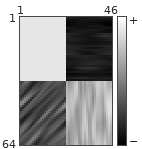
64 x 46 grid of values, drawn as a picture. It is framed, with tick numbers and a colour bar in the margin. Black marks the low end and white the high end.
It is made of 2 by 2 panels. Panel 1,1: very high, flat. Panel 1,2: very low, streaked across, faint in contrast. Panel 2,1: low, slanting up to the right. Panel 2,2: high, streaked downward.
